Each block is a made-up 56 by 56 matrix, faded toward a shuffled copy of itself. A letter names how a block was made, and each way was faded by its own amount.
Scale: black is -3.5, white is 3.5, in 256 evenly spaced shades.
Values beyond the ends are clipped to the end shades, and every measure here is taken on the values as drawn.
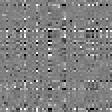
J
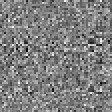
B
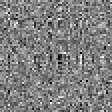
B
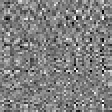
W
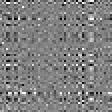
J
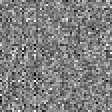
B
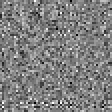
B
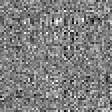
B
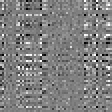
J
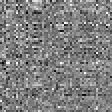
W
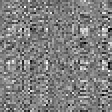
W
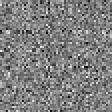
B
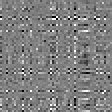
J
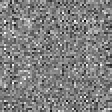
B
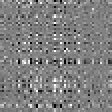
J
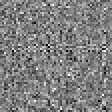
B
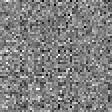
B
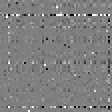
J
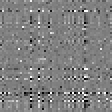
J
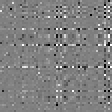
J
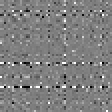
J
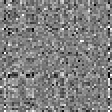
W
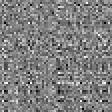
W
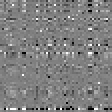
J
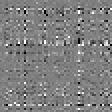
J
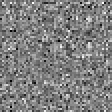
B
